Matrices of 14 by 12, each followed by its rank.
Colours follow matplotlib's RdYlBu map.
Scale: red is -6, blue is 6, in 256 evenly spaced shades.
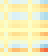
one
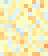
full rank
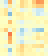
two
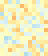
full rank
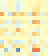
two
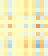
one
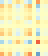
one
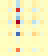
one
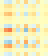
one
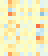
two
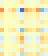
one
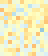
full rank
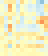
two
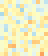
full rank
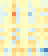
two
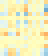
two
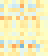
two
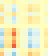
one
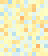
full rank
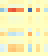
one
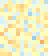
full rank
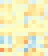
two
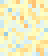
full rank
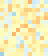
full rank
